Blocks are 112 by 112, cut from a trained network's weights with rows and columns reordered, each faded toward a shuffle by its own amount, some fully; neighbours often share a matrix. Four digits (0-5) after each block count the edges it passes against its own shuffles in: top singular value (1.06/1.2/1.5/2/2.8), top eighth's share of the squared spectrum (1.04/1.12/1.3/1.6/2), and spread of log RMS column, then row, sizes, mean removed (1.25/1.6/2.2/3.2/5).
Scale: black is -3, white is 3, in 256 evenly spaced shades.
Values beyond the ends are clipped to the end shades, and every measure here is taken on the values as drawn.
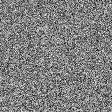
0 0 0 0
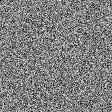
0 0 0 0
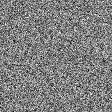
0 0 0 0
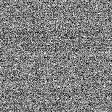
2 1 0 0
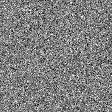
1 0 0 0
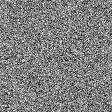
0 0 0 0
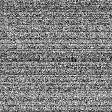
4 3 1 1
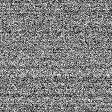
3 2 0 0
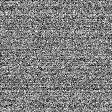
3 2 0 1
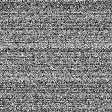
4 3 0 1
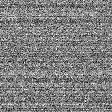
4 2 0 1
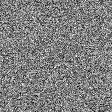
0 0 0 0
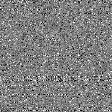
4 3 0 3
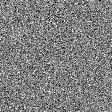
1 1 0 1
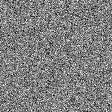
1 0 0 0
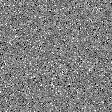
1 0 0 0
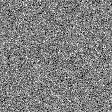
2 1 0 0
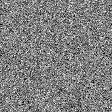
1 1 0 1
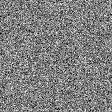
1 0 0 0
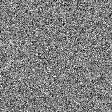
1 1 0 0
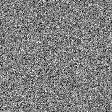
1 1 0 1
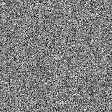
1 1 0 1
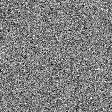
1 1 0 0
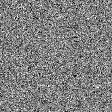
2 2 0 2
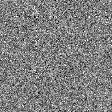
2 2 1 1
